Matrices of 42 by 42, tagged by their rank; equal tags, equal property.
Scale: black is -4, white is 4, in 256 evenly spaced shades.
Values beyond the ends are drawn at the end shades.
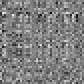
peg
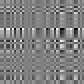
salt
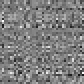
peg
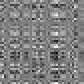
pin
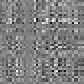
pin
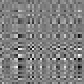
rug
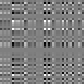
salt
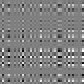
salt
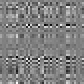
rug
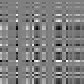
salt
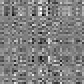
pin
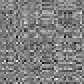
peg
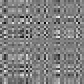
rug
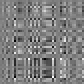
rug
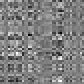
pin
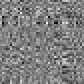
peg
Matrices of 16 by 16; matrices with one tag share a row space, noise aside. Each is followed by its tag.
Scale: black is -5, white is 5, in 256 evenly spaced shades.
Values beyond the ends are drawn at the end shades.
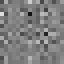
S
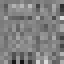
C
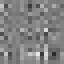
S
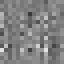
S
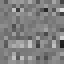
C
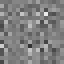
S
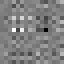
C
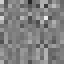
S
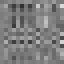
C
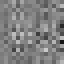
C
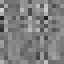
S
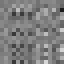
C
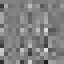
S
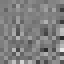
C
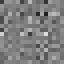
S
